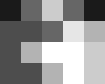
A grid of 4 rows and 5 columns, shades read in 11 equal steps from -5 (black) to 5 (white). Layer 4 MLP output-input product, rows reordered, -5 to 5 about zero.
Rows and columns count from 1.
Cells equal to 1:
0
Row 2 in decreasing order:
4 2 -1 -2 -2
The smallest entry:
-4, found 2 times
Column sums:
-10 -3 9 13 4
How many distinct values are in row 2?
4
